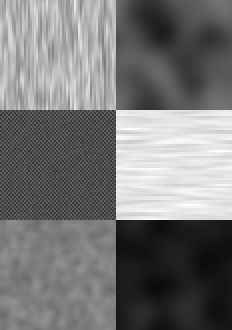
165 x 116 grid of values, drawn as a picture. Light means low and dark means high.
It is made of 3 by 2 panels. Panel 1,1: low, streaked downward. Panel 1,2: high, smooth. Panel 2,1: high, checkered. Panel 2,2: very low, streaked across, faint in contrast. Panel 3,1: middling, blotchy, faint in contrast. Panel 3,2: very high, smooth, faint in contrast.
